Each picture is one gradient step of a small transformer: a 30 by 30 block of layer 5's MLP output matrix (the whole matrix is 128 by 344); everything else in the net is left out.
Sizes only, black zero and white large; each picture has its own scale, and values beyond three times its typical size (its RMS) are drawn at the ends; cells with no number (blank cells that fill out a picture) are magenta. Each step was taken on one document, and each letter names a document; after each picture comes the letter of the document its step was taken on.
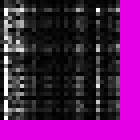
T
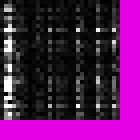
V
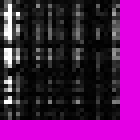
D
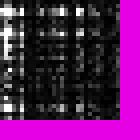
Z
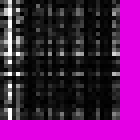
D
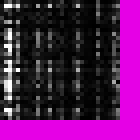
D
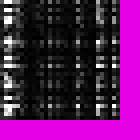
V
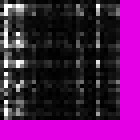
T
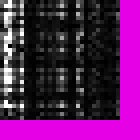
Z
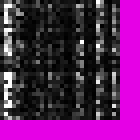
V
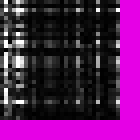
T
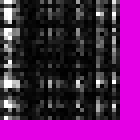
V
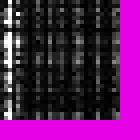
D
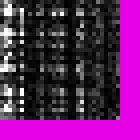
Z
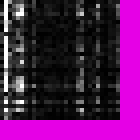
T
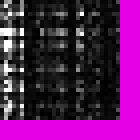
Z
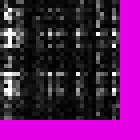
V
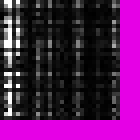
D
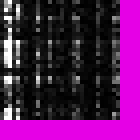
D
